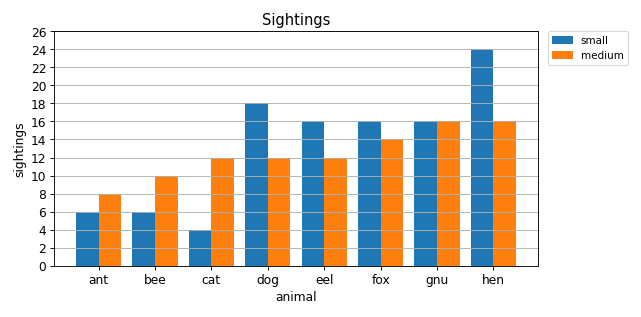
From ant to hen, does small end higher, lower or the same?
higher
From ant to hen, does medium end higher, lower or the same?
higher
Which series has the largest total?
small
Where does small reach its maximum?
hen
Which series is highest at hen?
small
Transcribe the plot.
Title: Sightings
x-axis: animal, ticks ant bee cat dog eel fox gnu hen
y-axis: sightings, ticks 0 2 4 6 8 10 12 14 16 18 20 22 24 26
Legend: small, medium
Values:
small: 6 6 4 18 16 16 16 24
medium: 8 10 12 12 12 14 16 16
